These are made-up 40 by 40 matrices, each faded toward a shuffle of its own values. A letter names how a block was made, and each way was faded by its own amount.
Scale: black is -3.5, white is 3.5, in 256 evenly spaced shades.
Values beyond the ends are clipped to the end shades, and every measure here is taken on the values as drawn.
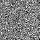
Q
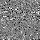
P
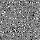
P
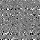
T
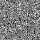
Q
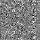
Q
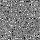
P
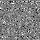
P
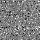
P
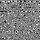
P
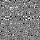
T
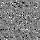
P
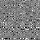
T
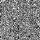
Q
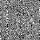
Q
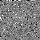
P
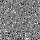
P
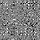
T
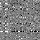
T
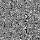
Q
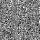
Q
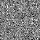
Q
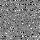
P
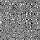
T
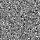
Q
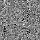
Q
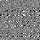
T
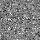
P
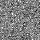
Q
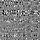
T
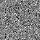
Q
